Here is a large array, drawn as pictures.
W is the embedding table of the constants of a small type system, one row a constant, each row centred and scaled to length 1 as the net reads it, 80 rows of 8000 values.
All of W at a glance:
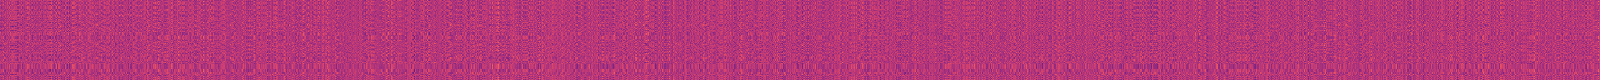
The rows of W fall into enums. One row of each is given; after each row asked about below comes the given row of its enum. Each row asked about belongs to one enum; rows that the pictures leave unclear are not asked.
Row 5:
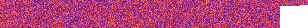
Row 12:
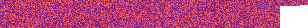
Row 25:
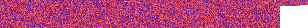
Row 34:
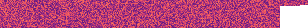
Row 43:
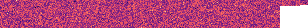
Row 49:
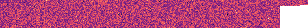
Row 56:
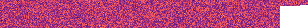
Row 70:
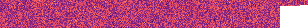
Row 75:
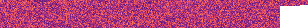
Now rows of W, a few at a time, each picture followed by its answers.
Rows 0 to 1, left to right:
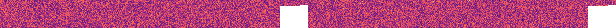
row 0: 34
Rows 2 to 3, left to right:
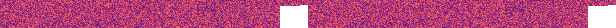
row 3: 12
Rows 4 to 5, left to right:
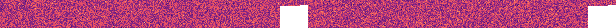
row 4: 70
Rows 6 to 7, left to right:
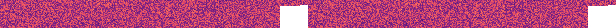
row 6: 12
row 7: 12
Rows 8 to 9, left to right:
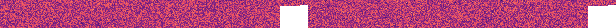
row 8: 12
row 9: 56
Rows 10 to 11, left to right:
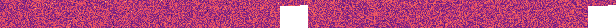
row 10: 70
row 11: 34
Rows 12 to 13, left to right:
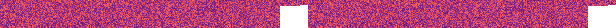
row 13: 12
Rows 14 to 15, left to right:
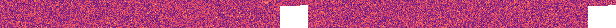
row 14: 25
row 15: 5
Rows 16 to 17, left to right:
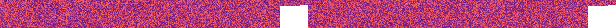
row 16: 34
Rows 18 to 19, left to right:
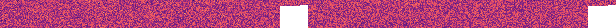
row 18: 56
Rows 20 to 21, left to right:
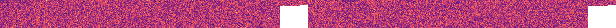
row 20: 49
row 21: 75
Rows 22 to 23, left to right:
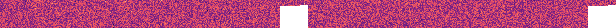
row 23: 12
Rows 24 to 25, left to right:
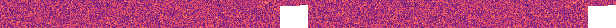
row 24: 25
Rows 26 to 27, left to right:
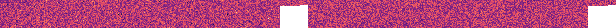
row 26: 49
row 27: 12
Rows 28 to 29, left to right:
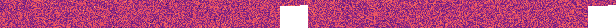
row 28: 70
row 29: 34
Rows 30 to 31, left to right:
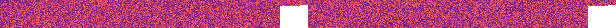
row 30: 49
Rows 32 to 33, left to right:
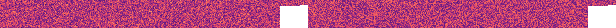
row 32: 5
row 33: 34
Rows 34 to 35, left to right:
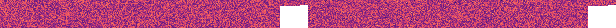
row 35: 56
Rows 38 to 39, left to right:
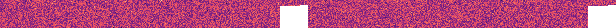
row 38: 70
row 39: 56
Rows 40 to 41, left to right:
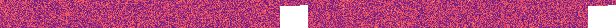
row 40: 34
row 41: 70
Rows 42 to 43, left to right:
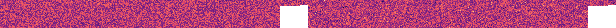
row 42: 12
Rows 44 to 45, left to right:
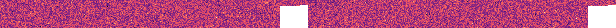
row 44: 25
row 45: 49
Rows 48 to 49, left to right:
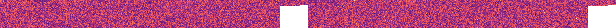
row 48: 75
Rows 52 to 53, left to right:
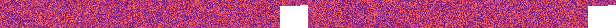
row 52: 43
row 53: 34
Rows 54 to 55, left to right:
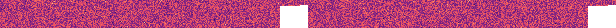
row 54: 70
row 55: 70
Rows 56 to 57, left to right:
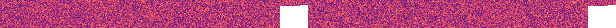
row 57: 25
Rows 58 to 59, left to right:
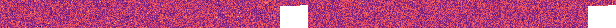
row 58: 25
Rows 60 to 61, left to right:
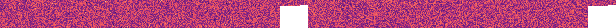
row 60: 70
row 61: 34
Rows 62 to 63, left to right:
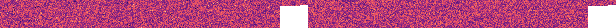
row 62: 43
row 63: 75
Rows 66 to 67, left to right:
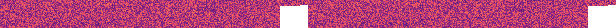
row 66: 12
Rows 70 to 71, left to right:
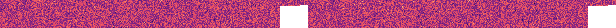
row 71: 70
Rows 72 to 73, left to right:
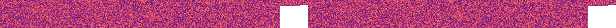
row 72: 56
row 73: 56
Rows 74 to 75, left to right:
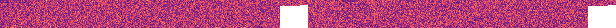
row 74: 49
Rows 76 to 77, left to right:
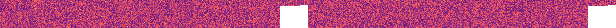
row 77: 12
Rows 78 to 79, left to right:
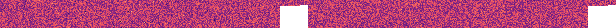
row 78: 70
